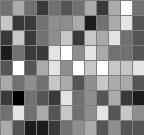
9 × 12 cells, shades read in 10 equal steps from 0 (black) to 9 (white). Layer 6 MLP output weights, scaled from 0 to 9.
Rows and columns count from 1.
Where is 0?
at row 7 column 2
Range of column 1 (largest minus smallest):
6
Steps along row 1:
up down down up down up up down up up down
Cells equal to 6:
16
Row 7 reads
2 0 4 3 2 8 4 5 3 6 2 1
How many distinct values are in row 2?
8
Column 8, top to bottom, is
6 1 7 8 7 5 5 5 6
